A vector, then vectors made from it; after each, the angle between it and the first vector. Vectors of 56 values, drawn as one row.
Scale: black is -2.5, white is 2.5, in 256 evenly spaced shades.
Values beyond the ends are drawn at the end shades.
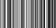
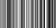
nearly parallel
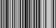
partly opposed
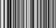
partly aligned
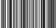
partly aligned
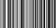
nearly parallel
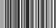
orthogonal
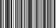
orthogonal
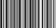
partly opposed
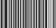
partly opposed
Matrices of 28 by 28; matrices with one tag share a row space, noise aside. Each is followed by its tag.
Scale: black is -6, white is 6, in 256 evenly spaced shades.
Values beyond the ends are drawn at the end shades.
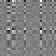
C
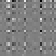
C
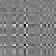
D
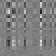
C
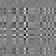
D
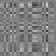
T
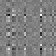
C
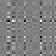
C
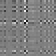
D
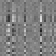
C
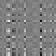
C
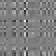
D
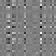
C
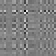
D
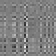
D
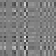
D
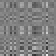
T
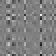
C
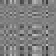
T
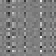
C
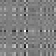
D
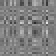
T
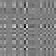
D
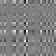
D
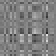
T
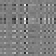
D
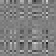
T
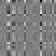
C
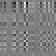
D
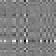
D
